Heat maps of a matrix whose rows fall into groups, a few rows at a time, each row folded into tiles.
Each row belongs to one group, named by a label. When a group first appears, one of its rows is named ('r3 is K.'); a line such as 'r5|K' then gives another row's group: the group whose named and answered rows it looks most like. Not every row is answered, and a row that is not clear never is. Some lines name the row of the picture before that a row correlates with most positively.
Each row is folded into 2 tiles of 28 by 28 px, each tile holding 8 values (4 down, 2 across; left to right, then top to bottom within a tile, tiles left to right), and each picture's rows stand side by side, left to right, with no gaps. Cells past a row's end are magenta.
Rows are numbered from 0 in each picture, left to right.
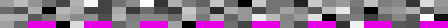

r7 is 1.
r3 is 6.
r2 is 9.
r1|9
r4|1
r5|1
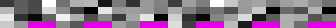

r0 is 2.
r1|9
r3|2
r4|6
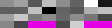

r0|6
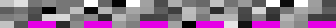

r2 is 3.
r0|6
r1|9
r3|6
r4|2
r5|3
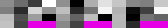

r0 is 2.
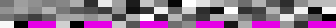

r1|6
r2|1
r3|3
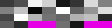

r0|1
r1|1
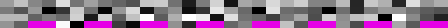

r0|6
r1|6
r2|1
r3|1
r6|1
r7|3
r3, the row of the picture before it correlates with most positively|1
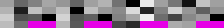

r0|2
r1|2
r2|1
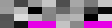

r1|6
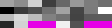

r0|9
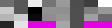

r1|2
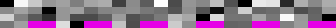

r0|3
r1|2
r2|2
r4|1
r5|3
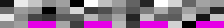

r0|3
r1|1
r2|2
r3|6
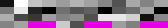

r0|3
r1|6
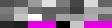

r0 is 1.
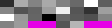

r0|3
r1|9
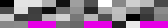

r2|9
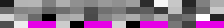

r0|3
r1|6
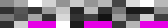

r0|9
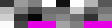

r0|2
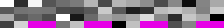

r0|9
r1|9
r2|9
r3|1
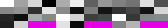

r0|9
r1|6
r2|9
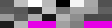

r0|9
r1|3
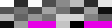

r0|9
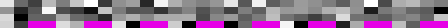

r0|2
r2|6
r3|6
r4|9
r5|2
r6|9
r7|6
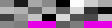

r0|1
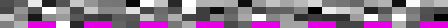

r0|9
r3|3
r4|1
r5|9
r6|1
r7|3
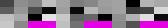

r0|6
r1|2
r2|1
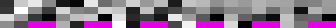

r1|1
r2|2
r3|3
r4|2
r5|2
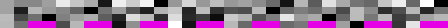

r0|2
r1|9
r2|9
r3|2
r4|6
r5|3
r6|6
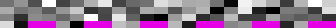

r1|1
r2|2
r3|6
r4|3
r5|9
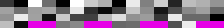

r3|3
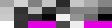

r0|2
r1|3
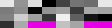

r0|9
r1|2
